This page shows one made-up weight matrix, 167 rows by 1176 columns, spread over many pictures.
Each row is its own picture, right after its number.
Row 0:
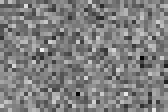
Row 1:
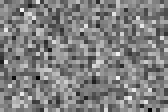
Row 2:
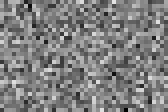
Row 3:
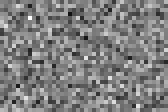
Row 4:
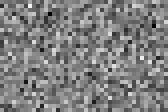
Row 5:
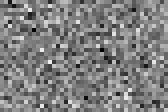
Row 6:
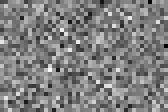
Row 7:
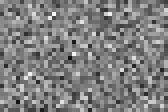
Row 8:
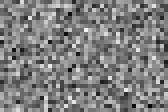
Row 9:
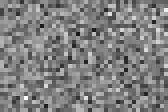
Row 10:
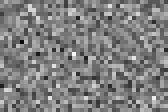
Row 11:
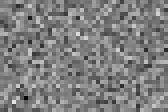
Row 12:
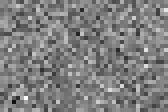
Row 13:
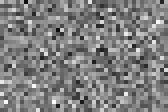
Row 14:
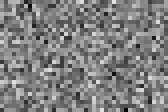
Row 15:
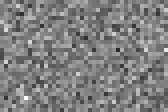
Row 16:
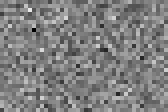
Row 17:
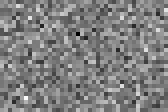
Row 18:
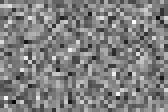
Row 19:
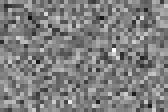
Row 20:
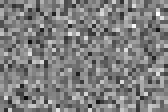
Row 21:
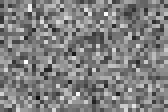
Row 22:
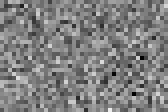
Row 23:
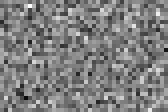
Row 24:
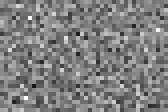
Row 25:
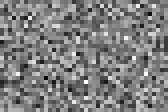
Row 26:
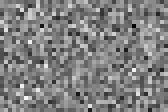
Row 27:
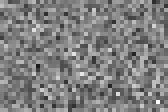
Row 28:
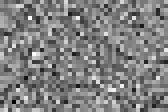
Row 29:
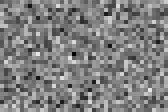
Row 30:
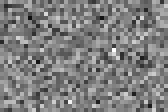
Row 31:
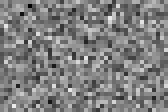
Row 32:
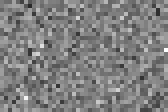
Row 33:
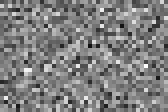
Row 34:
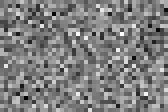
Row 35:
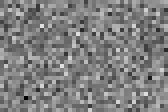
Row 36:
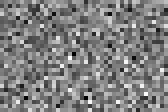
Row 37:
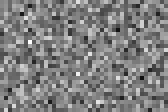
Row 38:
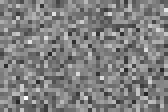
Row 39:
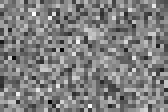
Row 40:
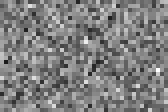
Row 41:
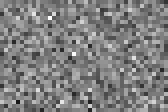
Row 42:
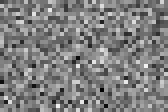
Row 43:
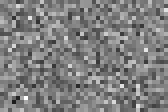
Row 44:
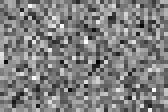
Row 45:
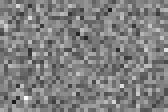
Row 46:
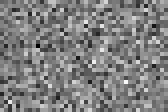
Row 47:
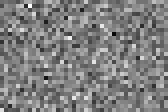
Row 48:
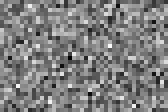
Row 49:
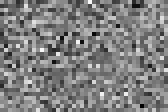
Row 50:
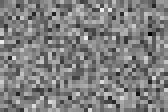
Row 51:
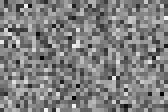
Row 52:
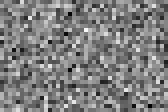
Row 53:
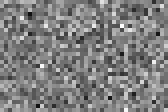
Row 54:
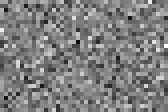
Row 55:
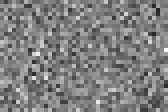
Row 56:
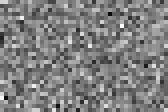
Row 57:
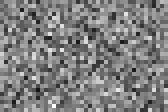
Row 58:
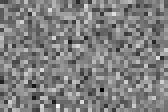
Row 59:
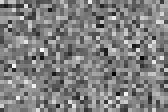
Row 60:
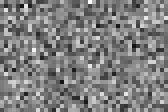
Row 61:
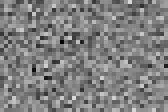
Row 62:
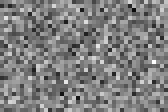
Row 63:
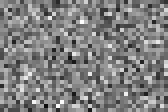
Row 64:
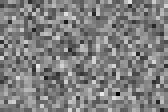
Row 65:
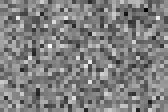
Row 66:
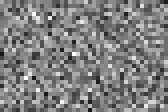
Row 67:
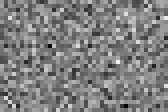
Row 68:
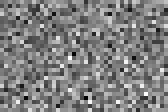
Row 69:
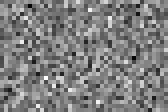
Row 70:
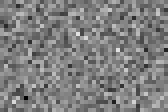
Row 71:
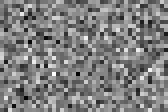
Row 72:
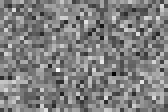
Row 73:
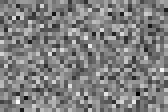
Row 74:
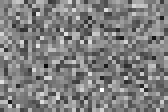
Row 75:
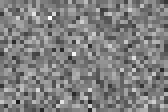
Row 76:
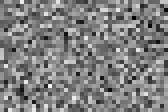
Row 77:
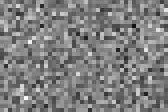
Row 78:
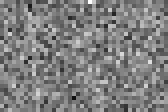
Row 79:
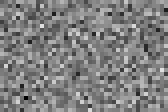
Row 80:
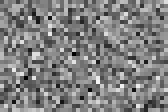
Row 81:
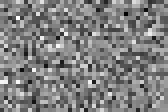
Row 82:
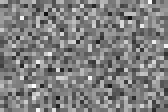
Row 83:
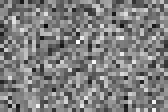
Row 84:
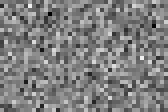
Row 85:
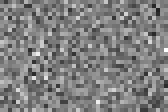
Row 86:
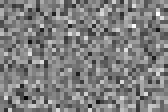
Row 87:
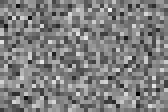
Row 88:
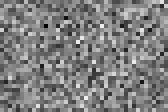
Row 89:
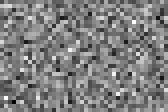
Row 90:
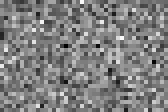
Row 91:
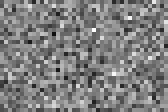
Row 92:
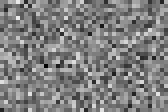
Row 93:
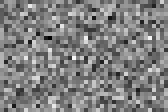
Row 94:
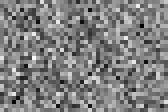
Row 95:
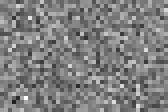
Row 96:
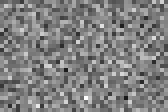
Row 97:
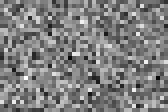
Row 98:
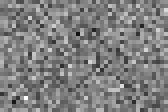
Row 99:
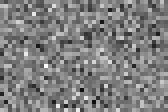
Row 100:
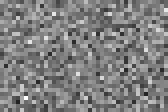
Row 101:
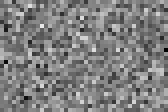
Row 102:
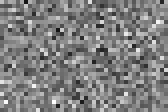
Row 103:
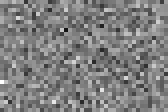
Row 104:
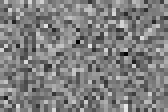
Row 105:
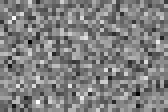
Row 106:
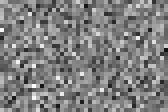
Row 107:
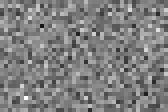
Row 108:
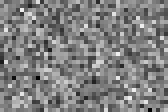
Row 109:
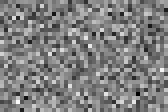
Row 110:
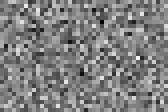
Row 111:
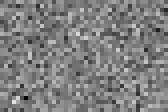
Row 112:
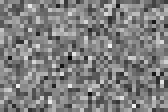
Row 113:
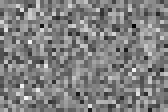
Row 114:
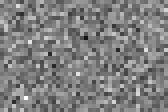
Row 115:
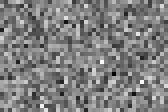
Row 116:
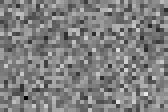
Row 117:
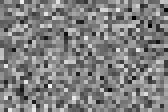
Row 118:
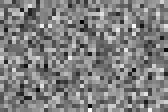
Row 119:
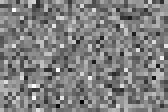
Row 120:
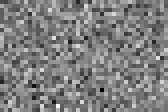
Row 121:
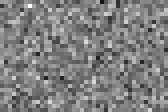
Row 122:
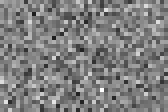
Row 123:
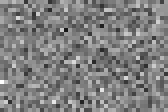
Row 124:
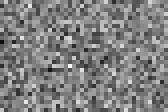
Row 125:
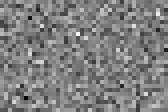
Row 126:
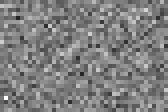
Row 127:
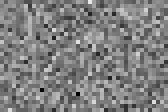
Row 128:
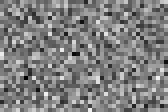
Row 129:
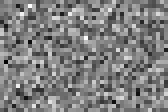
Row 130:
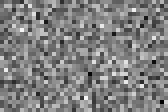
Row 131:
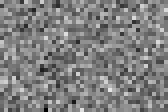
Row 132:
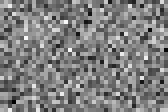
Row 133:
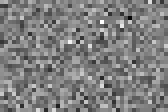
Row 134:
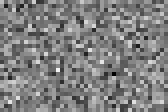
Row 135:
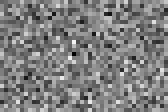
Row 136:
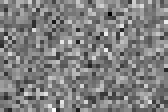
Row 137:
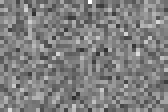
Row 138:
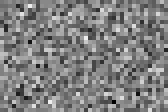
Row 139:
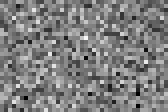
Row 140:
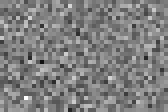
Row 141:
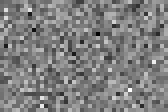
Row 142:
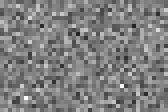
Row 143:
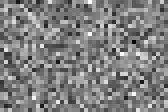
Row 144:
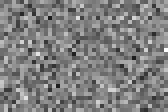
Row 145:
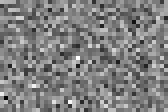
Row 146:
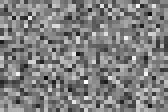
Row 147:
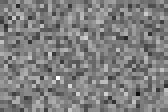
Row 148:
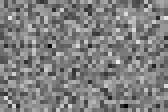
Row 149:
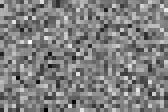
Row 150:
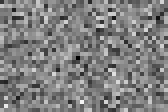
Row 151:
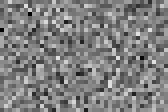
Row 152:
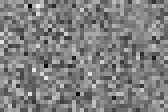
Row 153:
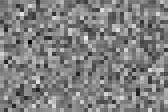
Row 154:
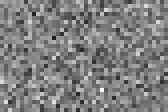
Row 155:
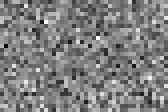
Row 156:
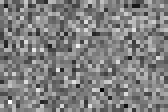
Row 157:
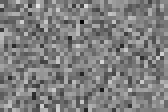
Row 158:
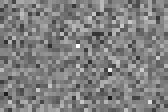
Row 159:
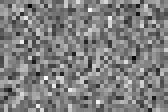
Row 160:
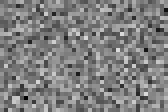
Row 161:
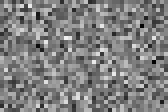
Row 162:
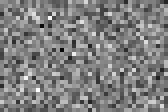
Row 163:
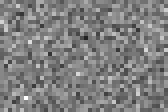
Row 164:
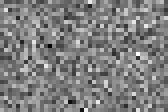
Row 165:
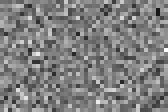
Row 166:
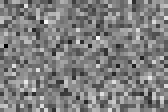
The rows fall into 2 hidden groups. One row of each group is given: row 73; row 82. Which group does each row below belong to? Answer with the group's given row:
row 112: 73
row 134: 82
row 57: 73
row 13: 82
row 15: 73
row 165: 73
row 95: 73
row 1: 73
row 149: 73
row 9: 73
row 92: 82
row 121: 73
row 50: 73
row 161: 82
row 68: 73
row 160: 73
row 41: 73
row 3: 73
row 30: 82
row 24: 73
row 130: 82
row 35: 73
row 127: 82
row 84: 82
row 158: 82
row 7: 73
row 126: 82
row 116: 73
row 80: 73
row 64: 82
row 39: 73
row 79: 73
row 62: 82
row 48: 73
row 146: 73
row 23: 73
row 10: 73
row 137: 82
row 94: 73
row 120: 82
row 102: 82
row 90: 82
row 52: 73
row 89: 82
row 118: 73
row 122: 82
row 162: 73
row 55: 73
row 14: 82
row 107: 73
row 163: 73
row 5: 82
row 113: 73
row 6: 82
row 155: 82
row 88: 82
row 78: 82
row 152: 82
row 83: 82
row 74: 82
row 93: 73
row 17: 73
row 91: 82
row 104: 82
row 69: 73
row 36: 73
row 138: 73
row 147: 73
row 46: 82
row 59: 82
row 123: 82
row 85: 73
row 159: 73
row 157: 82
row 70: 73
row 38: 73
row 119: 82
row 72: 82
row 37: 73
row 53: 82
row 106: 82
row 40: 73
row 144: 73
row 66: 73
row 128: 73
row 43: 73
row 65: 82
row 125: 73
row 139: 73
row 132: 82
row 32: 73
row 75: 73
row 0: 82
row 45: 73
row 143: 82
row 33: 82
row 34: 73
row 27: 82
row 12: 73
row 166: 82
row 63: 73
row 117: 73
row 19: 82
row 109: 73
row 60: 82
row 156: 82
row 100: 73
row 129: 73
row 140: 73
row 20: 73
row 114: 73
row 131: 73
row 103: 82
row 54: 82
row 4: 82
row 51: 82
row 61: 82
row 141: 82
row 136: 82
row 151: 82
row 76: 73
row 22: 82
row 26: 73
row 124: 82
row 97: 73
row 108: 73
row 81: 82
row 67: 82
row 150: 82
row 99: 82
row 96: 82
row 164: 82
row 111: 73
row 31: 73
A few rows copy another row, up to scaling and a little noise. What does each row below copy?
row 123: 103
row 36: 68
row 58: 120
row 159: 69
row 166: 155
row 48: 112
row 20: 86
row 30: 19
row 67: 148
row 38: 100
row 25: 146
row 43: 95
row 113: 26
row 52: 8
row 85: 55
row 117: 76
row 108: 1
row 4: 84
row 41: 75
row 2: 14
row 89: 18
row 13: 102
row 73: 109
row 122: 154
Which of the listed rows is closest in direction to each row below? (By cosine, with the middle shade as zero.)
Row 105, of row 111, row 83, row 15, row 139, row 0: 139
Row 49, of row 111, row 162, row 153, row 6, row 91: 91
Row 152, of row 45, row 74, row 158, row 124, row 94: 74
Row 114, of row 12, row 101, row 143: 12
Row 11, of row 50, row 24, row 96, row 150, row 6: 50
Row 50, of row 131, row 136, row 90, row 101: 101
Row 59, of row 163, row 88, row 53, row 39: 53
